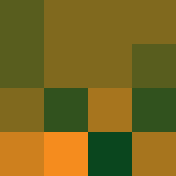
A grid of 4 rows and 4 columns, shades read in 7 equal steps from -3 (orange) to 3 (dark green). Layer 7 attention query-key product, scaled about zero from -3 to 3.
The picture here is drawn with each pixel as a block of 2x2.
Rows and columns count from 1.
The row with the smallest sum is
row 4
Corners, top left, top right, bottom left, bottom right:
1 0 -2 -1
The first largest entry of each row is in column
1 1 2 3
